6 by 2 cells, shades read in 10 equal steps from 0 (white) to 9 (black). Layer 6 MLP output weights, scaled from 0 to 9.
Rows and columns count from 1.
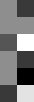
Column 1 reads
4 4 6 4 4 7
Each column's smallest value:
4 0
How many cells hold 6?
1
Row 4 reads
4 7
